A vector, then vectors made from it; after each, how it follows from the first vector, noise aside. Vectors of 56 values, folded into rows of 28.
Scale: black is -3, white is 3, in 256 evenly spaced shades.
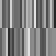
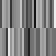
negated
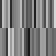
negated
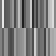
wrapped around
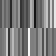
sign-scrambled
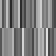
wrapped around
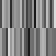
negated
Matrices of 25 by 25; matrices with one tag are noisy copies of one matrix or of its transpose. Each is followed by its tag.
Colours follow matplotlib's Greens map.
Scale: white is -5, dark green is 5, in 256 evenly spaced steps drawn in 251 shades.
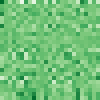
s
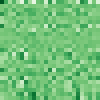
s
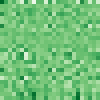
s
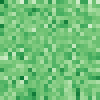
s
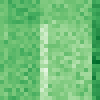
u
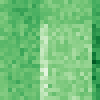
u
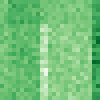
u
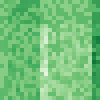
u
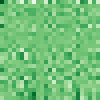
s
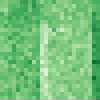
u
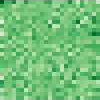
s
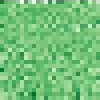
s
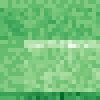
u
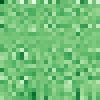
s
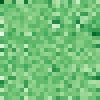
s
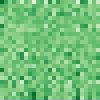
s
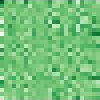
s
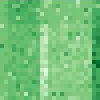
u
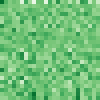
s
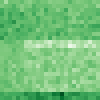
u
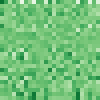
s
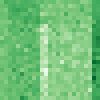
u
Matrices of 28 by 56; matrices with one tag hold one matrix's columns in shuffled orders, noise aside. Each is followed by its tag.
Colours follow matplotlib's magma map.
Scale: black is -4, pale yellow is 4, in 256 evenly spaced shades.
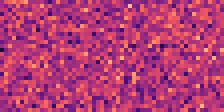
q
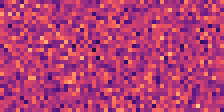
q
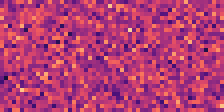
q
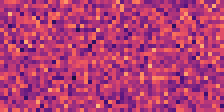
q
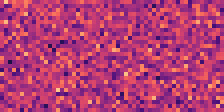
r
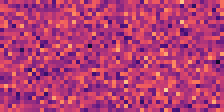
r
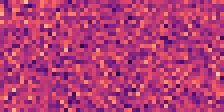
r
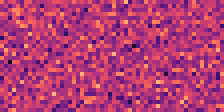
r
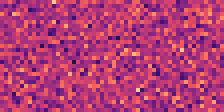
r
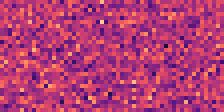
r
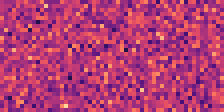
q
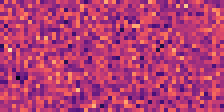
q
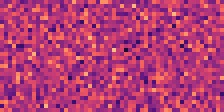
q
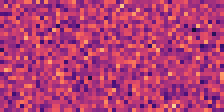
q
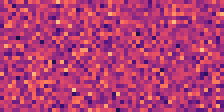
r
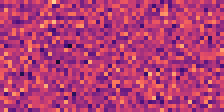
r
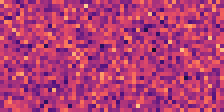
q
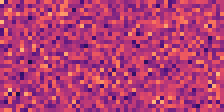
r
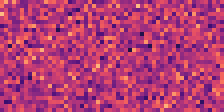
q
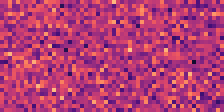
r
